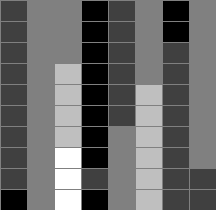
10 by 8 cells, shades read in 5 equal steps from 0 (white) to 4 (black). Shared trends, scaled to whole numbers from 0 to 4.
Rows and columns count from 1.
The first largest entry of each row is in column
4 4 4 4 4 4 4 4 1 1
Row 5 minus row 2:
0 0 -1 0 0 -1 -1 0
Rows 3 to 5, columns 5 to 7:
3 2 3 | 3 2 3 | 3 1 3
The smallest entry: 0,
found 3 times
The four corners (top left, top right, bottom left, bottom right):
3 2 4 3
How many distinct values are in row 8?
5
